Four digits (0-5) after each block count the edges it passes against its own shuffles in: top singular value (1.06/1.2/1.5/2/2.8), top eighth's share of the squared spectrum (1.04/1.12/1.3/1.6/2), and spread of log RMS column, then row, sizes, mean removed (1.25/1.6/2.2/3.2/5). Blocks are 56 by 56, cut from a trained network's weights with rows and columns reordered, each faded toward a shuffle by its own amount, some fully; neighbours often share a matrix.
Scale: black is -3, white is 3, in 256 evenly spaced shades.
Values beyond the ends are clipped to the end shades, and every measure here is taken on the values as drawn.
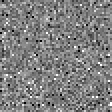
1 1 0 0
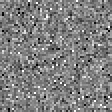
0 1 0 0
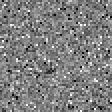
0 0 0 0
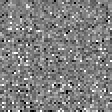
2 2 0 2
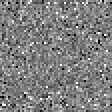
2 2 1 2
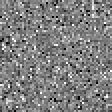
0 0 0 0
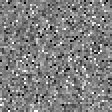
0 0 0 0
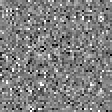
3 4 2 2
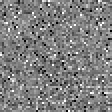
0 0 0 0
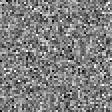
0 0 0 0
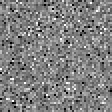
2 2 0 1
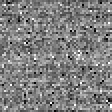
2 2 1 0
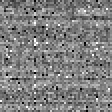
3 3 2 0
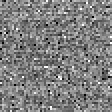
2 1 0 0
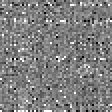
3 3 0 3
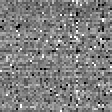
2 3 1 0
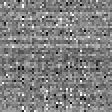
3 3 2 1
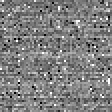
2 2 2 0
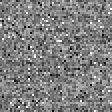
1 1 0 0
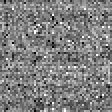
2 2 2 1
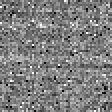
2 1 0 0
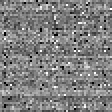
3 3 2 1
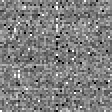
2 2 1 0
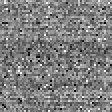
3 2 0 0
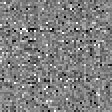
2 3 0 2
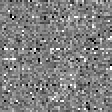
2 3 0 2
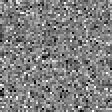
3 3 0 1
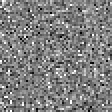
2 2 1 1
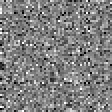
3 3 1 2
